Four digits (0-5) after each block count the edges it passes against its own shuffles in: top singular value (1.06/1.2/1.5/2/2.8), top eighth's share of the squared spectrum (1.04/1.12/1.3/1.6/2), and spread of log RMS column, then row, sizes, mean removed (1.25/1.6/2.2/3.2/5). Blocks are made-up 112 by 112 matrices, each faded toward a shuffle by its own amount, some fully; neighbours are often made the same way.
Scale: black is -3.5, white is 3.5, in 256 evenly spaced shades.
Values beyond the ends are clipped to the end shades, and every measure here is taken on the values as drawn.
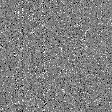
1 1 2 0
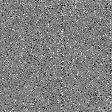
1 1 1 0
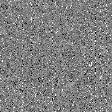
1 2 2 0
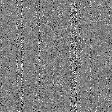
2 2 4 0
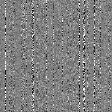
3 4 4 0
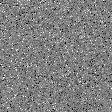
0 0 0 0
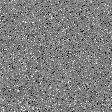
0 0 0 0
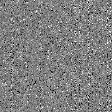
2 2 3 0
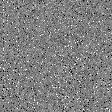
1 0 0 0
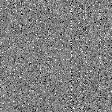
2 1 2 0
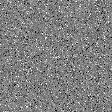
1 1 1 0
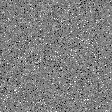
0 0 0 0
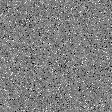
0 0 0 0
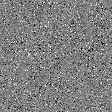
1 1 2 0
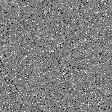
0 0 0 0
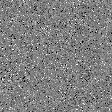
0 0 1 0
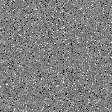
1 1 1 0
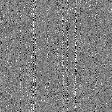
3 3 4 0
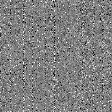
2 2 3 0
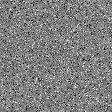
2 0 0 0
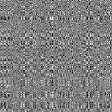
5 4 4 3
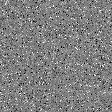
2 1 0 0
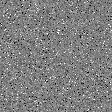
2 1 0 0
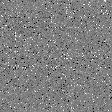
1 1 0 1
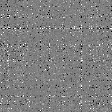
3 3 3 3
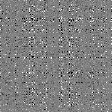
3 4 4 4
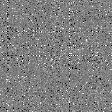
4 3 2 2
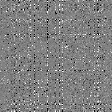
4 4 3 3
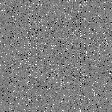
3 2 2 1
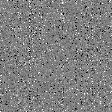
2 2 2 2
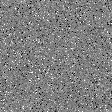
1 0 0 0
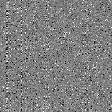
4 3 2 1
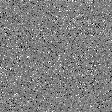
3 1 0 0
